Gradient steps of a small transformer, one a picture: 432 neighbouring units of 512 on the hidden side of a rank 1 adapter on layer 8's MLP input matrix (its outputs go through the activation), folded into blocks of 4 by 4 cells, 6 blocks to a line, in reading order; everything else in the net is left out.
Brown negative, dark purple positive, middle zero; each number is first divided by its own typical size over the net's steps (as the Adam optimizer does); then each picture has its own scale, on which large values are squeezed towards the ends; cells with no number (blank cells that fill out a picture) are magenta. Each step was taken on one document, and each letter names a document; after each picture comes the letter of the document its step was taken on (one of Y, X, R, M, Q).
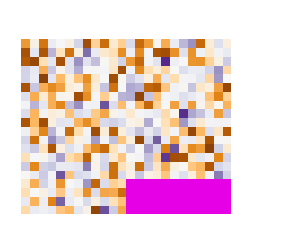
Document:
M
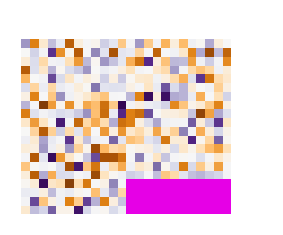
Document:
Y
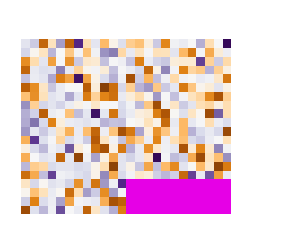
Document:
M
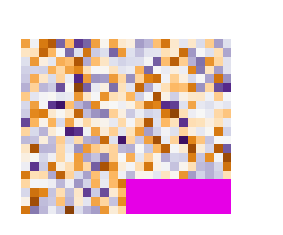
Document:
M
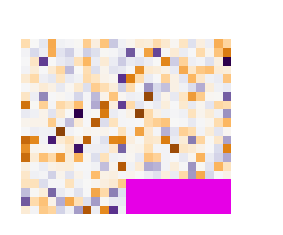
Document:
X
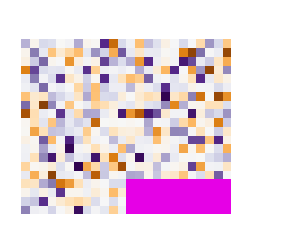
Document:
Y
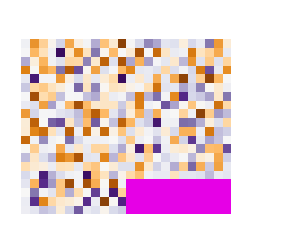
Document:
Y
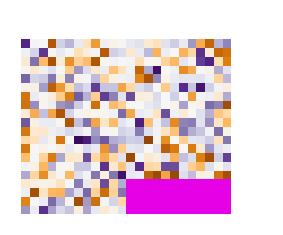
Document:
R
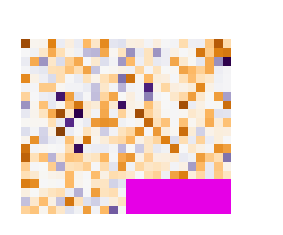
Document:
X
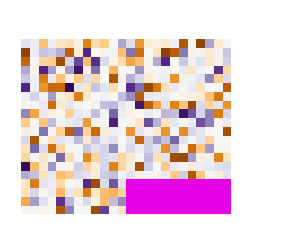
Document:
M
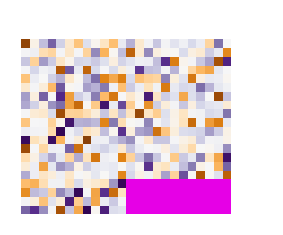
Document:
X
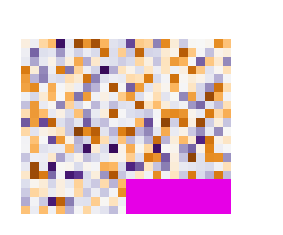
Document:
M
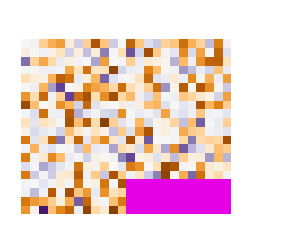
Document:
R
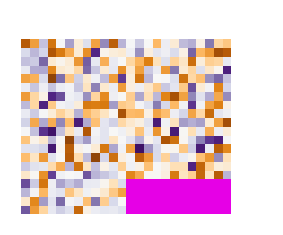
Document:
Y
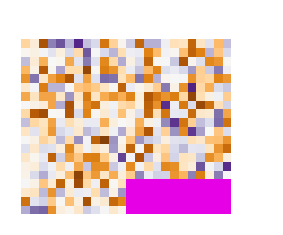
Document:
R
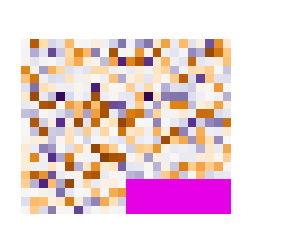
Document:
Y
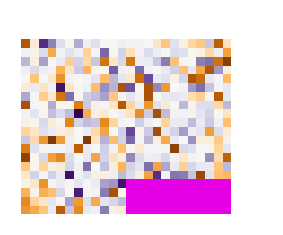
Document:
X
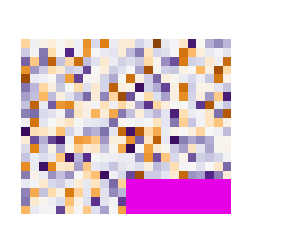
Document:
M
